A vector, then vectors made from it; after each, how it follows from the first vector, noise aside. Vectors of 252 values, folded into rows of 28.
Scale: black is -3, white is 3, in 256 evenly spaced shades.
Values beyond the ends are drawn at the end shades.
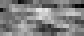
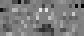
partly zeroed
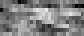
copied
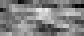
copied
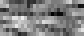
wrapped around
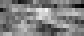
copied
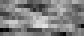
reversed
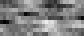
wrapped around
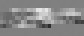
partly zeroed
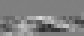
partly zeroed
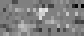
partly zeroed
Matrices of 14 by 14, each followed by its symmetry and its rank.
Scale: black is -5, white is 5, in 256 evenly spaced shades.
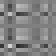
neither, rank one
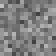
neither, full rank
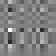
neither, rank one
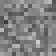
neither, full rank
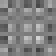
symmetric, rank one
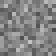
neither, full rank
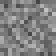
neither, full rank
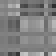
neither, rank one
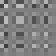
symmetric, rank one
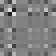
symmetric, rank one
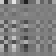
neither, rank one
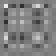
symmetric, rank one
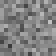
neither, full rank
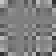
symmetric, rank one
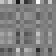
neither, rank one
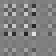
symmetric, rank one
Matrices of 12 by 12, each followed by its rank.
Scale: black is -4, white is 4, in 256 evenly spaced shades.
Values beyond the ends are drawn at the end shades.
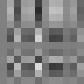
one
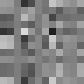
two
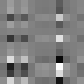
one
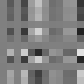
one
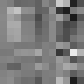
two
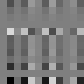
one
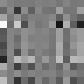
two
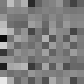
two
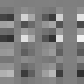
one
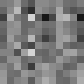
two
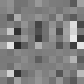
two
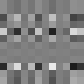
one
